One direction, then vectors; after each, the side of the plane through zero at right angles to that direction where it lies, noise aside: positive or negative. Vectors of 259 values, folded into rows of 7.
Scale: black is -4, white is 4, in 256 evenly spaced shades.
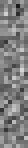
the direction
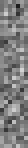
positive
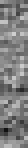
positive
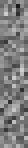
positive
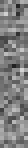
positive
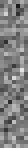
positive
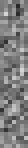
positive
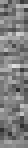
negative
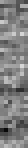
positive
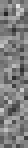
negative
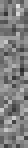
negative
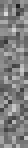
positive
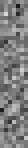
positive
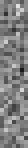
negative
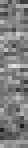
negative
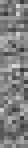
negative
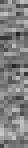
positive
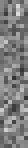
negative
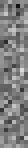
positive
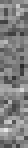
negative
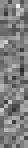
negative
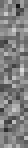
positive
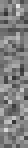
negative
